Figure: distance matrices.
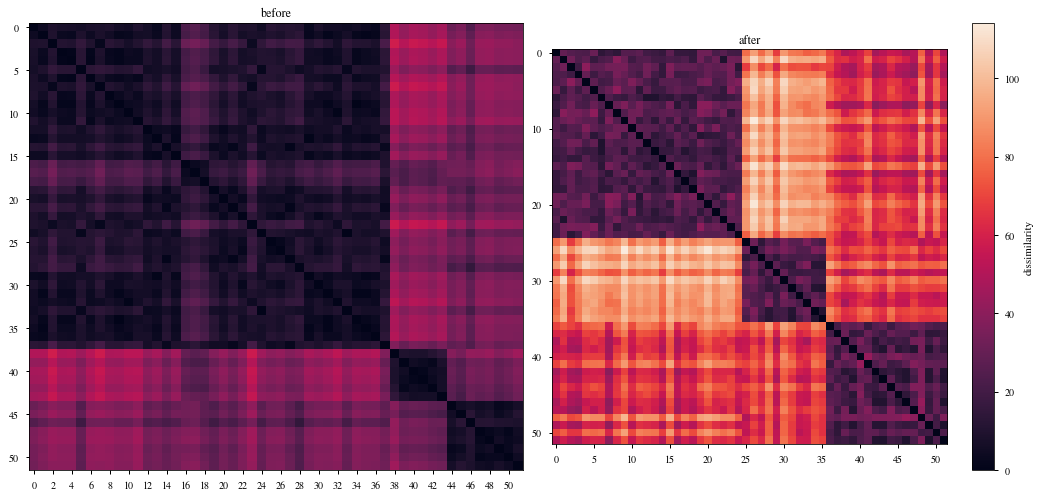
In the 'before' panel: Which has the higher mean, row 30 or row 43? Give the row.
43
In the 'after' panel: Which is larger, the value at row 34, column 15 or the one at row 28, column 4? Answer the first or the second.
the second
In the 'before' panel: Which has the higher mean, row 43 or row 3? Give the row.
43
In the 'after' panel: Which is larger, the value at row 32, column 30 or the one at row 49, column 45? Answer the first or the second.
the first
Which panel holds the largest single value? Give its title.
after
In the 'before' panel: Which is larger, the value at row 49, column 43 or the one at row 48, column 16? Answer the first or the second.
the second
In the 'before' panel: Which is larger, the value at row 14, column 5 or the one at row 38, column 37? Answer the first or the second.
the second
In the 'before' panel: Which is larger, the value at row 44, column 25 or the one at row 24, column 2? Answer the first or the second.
the first
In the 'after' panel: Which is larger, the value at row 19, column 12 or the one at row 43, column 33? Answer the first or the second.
the second
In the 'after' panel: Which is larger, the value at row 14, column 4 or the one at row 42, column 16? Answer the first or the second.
the second
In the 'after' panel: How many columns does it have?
52
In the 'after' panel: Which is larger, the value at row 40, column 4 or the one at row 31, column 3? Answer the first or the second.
the second
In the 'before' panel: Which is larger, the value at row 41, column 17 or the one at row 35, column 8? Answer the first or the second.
the first
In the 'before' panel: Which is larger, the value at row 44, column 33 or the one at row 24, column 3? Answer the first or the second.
the first
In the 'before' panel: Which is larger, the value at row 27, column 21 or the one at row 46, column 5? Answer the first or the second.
the second
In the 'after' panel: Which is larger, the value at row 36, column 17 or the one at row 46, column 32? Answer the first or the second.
the first
